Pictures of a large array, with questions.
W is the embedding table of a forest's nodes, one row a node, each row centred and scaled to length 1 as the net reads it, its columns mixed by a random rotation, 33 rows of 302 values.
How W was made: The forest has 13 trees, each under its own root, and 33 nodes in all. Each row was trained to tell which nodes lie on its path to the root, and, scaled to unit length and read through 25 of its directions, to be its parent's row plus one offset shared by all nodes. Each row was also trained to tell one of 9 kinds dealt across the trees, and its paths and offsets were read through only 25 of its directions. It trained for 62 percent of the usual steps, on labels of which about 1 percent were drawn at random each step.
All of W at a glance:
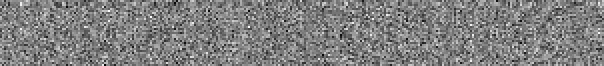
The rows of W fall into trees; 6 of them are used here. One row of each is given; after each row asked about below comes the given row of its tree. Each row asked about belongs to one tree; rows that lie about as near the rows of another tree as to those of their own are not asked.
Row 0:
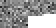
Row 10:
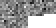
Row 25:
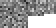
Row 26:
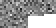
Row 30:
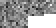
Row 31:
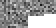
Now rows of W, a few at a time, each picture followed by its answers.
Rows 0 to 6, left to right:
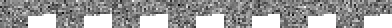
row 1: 26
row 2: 26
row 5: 10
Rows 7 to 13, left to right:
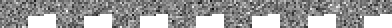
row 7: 10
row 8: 0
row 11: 25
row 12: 30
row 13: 31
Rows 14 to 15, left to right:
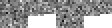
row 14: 26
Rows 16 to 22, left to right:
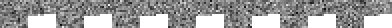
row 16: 30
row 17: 25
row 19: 26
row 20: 30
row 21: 10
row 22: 0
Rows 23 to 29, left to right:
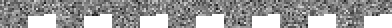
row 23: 31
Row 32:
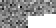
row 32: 30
